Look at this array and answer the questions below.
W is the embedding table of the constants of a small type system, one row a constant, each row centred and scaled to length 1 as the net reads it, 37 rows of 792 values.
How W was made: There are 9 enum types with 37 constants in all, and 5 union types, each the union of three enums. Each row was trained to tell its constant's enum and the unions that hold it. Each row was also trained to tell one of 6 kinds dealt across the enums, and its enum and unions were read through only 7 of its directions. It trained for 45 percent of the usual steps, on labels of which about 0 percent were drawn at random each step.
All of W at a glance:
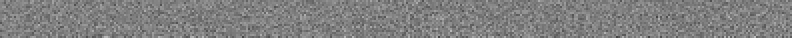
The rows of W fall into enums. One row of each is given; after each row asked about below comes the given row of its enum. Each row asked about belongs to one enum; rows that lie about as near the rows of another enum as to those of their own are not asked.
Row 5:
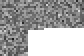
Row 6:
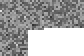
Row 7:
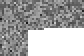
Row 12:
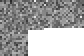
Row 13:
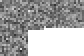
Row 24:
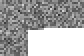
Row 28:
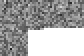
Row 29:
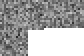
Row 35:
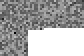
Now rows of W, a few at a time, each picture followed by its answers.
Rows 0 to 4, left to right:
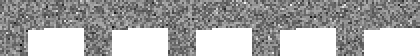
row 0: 13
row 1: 6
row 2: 24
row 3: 12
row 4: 24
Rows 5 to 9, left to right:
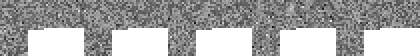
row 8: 7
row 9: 24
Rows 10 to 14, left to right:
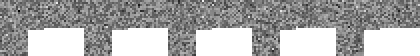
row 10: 29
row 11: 28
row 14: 5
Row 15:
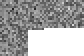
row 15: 5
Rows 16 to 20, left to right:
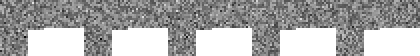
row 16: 28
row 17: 6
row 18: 35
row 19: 5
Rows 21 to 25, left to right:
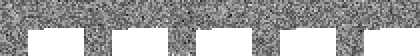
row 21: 29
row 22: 12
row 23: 35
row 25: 5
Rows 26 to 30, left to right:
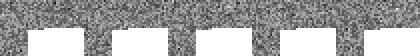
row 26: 6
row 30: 12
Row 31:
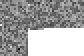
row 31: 12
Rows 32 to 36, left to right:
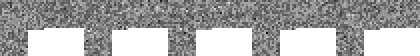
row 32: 6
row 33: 35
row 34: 28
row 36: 29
